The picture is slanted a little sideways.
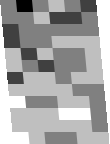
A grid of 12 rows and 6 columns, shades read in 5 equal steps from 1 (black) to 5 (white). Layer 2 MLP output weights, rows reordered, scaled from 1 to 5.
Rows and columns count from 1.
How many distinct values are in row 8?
2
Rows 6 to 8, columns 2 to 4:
3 2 3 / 4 4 3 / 4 4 4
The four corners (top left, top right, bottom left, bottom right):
3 2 5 4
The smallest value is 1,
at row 1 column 2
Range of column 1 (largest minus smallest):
3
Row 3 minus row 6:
-2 0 1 0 0 -1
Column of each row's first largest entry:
4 3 2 4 1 1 2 1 1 4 1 1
